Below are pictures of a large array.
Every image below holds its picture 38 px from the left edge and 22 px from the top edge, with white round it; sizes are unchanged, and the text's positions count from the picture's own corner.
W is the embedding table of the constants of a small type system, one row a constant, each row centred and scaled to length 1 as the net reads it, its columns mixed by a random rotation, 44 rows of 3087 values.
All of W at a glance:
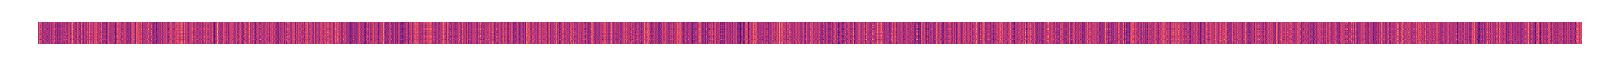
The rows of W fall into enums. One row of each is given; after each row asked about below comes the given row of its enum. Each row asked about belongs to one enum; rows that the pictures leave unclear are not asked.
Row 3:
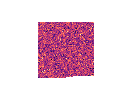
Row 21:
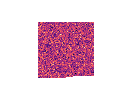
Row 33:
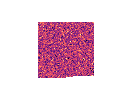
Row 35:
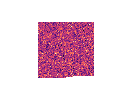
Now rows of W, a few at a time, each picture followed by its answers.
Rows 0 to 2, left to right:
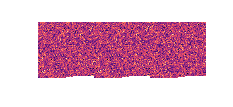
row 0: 3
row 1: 3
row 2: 21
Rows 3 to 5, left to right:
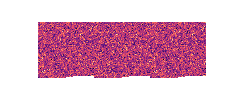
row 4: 21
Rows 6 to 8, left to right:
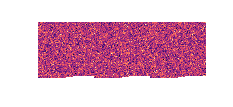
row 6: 21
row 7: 35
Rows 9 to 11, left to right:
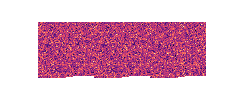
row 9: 21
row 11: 35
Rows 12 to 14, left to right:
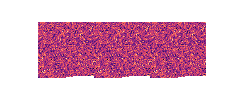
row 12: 3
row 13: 3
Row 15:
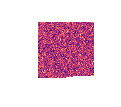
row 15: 3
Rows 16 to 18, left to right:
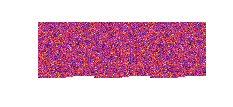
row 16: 21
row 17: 35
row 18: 21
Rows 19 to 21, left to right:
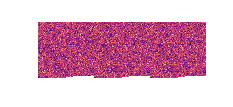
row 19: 3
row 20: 21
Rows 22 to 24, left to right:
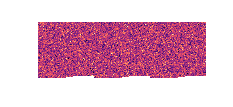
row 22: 33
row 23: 35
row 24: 21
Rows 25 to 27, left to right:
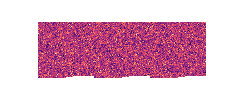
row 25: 35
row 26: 3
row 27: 21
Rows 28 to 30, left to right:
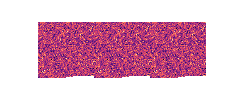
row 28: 3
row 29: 3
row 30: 3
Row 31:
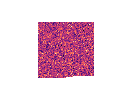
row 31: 35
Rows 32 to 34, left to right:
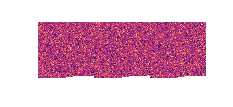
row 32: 21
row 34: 35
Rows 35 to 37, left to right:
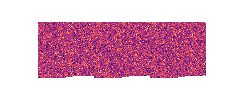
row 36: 3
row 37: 33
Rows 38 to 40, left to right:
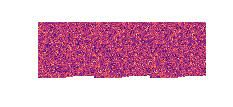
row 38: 21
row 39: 3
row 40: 3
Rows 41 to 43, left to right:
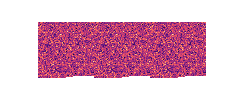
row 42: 21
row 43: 21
